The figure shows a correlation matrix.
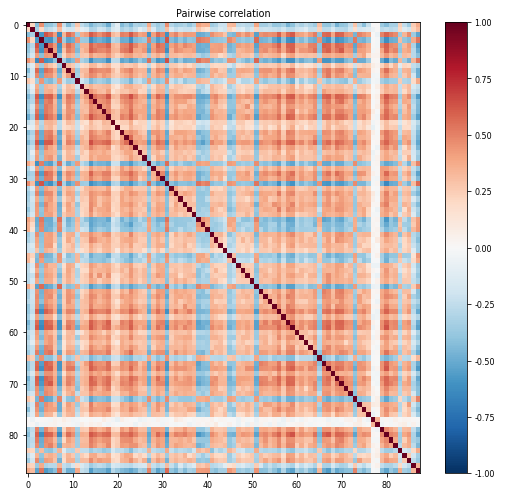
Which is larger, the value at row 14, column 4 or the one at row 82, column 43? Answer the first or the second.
the first
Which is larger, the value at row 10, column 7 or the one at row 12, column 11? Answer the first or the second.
the second
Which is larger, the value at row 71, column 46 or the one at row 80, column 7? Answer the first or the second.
the first
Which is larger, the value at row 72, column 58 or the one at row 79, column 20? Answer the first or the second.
the first
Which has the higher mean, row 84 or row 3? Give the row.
84
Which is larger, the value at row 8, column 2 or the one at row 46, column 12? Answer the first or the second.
the first
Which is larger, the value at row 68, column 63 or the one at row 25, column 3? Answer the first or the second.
the first
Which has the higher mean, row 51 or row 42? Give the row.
42
